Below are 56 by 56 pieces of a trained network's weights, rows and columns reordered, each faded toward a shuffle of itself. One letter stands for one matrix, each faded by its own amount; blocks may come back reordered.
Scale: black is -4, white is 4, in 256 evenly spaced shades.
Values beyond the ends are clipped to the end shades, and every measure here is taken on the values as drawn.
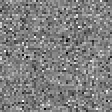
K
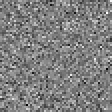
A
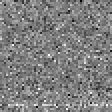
K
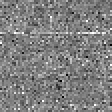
K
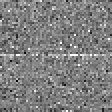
K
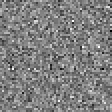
A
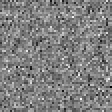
K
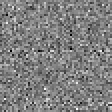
A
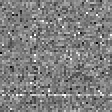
K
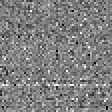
K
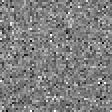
K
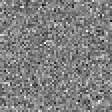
A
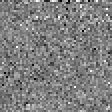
A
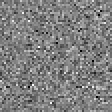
A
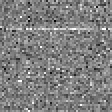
K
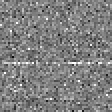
K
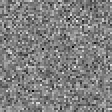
A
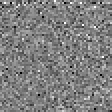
A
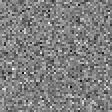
A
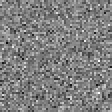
A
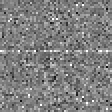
K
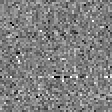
A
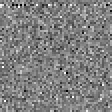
A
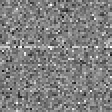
K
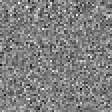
A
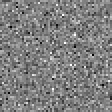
K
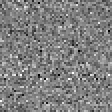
A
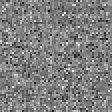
K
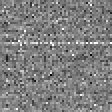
K
